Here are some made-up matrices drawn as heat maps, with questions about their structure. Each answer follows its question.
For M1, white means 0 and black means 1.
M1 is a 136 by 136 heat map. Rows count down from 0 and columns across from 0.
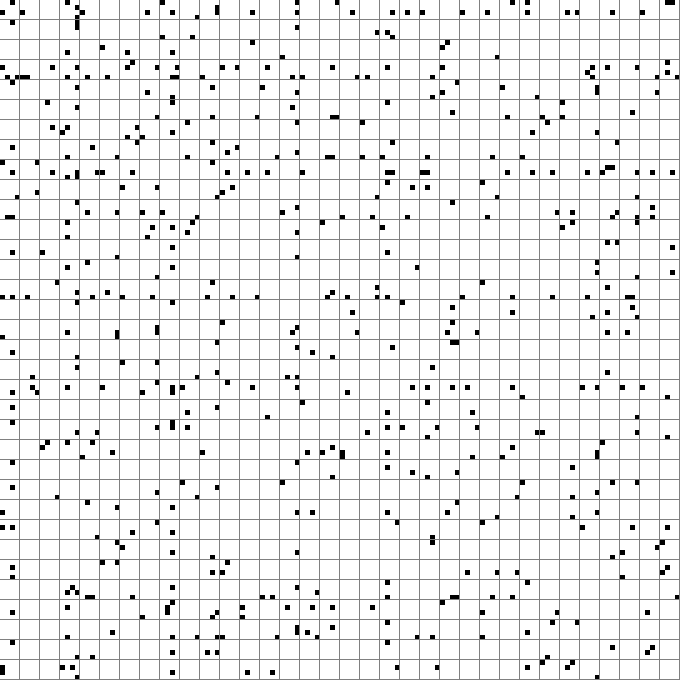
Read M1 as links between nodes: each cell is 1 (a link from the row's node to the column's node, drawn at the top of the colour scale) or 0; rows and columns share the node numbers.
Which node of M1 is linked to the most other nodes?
node 34
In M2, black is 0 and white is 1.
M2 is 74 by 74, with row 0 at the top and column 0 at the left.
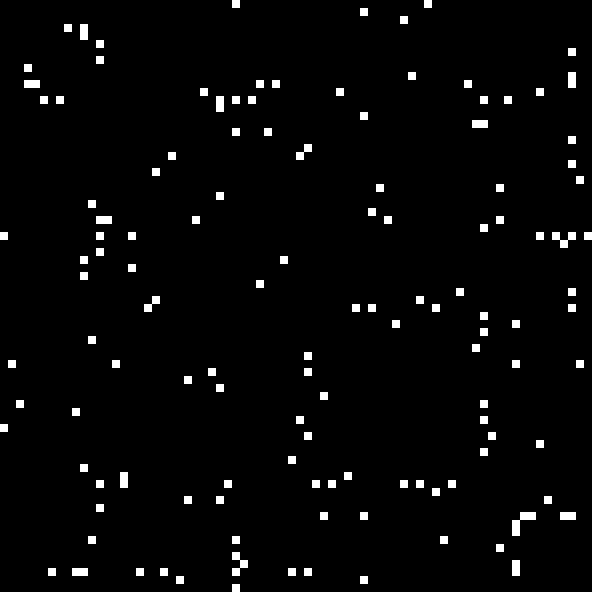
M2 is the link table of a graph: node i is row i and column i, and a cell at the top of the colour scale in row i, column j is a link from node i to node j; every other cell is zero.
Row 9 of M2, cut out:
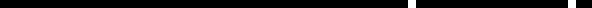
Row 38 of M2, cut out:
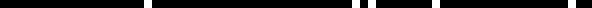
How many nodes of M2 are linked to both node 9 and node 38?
1
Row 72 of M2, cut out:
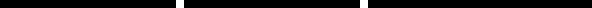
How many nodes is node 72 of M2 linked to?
2
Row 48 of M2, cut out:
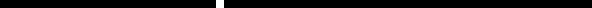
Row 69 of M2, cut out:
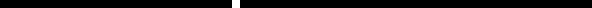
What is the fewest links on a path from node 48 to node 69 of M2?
4
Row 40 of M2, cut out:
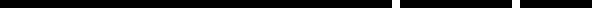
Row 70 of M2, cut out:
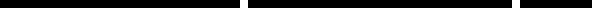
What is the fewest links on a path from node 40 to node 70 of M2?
2
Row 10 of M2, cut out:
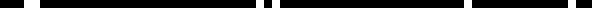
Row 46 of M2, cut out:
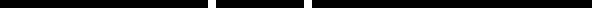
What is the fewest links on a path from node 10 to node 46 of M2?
3
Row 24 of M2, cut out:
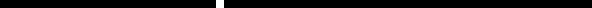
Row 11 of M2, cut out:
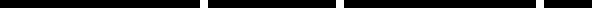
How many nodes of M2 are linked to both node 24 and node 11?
0
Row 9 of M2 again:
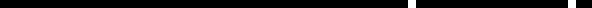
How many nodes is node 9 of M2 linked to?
2
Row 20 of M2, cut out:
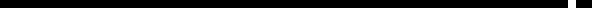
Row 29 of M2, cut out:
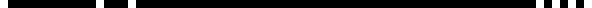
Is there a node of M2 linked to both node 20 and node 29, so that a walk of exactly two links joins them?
yes
